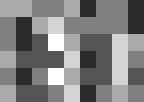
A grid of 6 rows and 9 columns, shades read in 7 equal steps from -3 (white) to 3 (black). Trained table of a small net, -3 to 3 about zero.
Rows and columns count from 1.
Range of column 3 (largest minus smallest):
2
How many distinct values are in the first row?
3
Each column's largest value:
0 2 1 1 0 2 1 0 2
